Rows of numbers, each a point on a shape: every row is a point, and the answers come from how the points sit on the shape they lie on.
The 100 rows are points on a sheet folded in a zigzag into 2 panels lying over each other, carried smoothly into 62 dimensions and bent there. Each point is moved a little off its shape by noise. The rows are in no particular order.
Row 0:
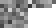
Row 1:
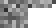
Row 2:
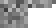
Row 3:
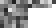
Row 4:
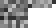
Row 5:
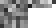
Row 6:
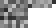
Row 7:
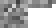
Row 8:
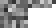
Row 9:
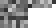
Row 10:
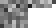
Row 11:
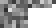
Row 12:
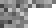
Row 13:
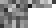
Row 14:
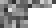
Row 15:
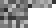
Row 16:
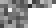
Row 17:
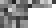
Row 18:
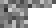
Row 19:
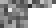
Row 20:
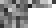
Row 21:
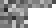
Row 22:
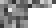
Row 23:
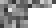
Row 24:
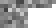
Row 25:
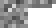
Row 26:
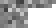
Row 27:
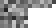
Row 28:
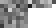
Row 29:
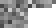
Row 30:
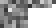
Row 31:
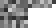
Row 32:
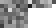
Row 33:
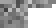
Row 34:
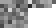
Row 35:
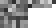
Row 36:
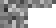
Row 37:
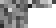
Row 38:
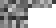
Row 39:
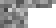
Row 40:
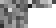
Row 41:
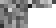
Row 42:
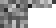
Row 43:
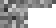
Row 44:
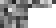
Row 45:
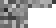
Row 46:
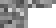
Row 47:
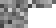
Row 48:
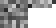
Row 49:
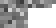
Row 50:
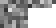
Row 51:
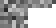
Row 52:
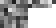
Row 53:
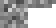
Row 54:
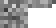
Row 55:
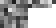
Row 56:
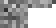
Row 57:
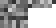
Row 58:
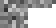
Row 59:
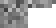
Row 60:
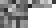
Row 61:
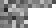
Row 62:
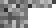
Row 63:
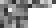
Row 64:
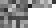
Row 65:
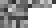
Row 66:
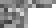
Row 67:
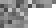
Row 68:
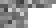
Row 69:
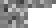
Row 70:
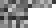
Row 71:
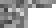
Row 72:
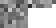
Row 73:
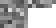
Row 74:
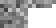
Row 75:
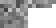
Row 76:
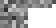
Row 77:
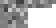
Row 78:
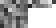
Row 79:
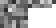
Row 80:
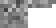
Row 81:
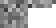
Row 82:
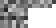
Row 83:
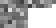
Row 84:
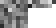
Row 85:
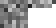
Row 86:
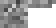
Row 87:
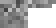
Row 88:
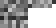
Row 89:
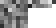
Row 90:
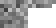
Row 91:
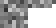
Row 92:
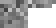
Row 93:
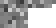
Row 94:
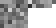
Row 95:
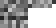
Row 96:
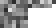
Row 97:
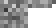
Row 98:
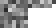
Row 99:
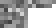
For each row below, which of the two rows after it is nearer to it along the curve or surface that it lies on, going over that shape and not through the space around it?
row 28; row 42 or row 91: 42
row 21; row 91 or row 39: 91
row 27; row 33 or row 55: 55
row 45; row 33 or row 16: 33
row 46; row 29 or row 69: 69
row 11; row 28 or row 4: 4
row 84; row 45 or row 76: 45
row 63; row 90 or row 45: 45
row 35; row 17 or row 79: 17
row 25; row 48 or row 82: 82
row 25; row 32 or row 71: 71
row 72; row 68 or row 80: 80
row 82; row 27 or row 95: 27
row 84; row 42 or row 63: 42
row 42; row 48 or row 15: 48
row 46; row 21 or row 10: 21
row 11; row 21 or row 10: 21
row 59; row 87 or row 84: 87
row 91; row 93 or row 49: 93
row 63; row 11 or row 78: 11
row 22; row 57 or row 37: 57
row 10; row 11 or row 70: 70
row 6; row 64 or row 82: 64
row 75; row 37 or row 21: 37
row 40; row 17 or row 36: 17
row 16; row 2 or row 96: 96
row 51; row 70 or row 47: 70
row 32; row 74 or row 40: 40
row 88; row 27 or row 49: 27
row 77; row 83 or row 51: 83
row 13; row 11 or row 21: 11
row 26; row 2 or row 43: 43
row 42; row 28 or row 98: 28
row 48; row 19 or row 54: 54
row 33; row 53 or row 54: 54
